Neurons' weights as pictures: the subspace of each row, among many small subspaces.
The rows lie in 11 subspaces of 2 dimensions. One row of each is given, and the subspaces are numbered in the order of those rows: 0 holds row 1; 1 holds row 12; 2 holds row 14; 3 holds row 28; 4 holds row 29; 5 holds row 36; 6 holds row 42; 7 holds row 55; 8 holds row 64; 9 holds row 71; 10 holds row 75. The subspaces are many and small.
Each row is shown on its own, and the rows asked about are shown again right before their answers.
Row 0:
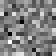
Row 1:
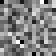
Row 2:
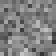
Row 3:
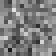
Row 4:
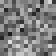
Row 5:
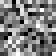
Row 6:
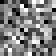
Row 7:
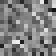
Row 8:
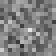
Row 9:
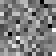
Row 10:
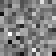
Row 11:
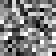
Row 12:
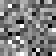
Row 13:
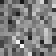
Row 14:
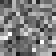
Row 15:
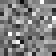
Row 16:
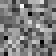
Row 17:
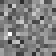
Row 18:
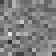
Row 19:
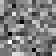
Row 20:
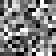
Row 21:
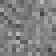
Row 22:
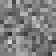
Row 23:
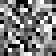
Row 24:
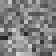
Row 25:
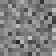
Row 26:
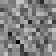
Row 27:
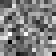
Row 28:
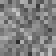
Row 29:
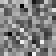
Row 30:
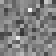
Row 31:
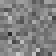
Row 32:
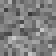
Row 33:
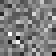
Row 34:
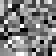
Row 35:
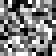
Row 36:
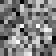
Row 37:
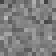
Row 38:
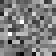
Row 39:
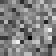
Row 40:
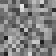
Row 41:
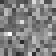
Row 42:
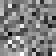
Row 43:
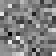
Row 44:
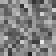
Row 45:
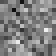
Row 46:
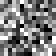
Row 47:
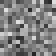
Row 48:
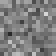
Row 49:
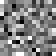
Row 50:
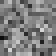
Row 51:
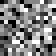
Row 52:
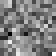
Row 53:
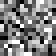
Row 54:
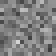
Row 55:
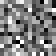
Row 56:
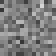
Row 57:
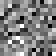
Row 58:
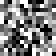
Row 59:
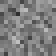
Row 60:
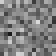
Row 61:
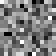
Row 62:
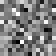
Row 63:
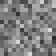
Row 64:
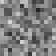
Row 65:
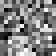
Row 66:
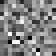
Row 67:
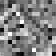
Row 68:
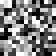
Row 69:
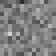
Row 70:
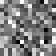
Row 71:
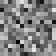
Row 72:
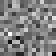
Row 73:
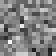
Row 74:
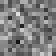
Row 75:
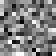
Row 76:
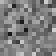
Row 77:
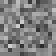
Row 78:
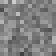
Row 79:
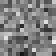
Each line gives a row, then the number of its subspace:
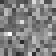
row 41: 4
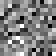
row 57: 6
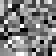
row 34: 6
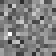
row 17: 5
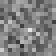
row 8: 9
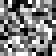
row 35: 9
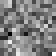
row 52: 2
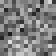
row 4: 7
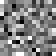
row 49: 10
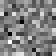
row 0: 10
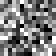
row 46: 5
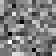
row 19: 10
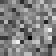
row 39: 10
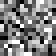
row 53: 6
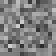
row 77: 9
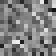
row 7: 7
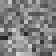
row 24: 2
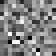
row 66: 10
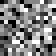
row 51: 10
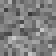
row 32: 7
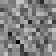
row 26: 9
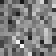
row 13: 0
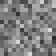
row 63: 5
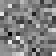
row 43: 1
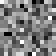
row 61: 4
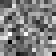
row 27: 2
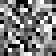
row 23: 9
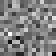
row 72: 6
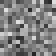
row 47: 7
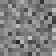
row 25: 6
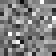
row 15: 6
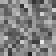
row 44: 4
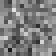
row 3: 2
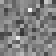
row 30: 7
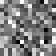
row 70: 0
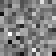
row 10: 1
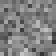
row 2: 0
